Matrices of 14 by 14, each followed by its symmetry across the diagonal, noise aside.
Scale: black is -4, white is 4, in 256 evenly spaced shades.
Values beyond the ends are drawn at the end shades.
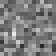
neither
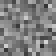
antisymmetric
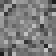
symmetric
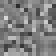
antisymmetric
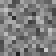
neither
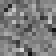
symmetric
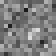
symmetric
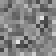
symmetric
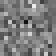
neither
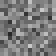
neither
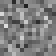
antisymmetric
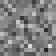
antisymmetric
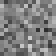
antisymmetric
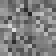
antisymmetric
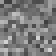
neither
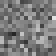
neither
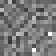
symmetric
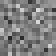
antisymmetric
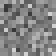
symmetric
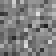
antisymmetric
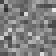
neither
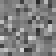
antisymmetric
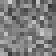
neither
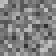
symmetric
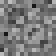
symmetric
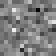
neither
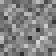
symmetric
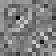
symmetric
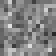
neither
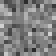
antisymmetric
